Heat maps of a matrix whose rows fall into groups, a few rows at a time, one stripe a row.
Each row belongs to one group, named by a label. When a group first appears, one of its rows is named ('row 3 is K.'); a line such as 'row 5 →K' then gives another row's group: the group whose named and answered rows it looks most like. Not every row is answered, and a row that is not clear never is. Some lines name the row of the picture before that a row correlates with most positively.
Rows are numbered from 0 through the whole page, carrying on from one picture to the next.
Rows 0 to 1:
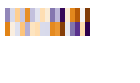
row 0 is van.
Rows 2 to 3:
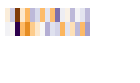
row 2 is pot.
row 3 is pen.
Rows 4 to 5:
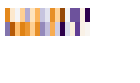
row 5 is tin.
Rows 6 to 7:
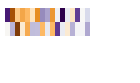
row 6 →tin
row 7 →pot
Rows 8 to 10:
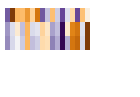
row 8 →tin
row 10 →van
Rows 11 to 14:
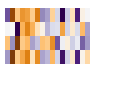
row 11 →tin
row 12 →pen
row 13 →pot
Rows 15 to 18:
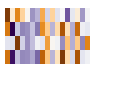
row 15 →pot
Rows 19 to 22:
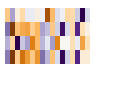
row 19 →pot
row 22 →tin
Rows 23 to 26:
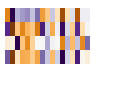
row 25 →pen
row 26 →tin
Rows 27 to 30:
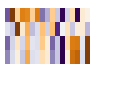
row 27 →tin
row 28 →pot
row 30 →van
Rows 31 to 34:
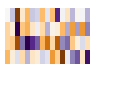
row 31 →pot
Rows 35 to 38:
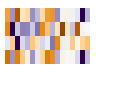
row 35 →pot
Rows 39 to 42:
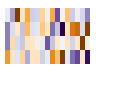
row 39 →pot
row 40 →van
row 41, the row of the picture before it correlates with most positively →37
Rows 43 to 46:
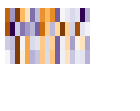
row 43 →pot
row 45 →pot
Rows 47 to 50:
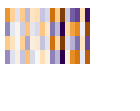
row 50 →van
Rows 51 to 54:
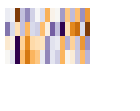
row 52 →van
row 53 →pen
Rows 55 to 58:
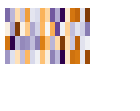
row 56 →pot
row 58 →van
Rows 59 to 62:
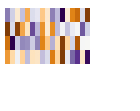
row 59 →van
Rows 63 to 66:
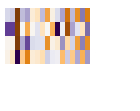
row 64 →pot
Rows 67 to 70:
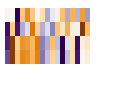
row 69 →tin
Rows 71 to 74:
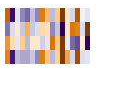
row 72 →van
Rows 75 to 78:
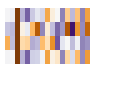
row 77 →pot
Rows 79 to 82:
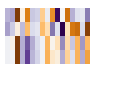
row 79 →pot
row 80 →van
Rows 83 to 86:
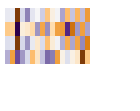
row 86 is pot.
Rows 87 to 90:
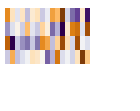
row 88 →van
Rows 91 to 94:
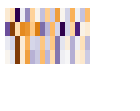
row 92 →tin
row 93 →pot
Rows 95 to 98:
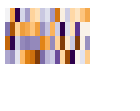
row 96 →tin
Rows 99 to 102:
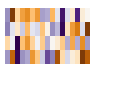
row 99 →tin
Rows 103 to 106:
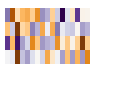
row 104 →pot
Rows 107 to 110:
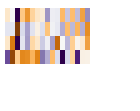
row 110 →tin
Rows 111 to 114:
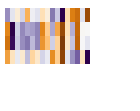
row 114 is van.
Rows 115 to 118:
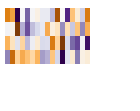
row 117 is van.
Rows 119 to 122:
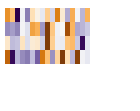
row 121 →pot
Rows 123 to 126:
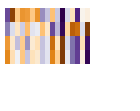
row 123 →tin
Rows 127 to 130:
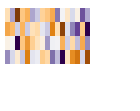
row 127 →pot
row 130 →van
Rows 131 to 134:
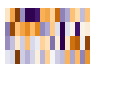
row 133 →van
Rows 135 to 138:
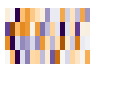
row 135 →pen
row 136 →tin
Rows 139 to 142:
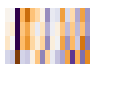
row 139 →pen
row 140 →pen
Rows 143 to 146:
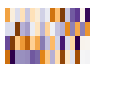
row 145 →tin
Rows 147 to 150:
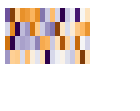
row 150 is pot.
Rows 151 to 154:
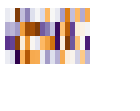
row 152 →pen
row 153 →pot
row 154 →pen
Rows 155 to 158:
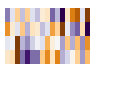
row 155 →van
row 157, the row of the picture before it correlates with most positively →151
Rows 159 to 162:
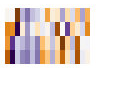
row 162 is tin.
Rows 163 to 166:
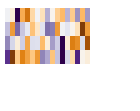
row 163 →pen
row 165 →van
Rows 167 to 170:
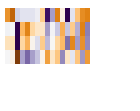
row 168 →pen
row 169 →pen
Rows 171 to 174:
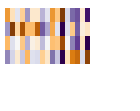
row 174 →van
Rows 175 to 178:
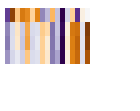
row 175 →tin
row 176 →van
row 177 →van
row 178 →van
